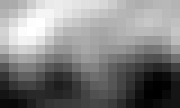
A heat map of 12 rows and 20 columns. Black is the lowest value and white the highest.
Calmest part: top right. Stripes: none. Ninth with the lowest average: bottom right. Slope: up to the top. Lone odd cells: none.
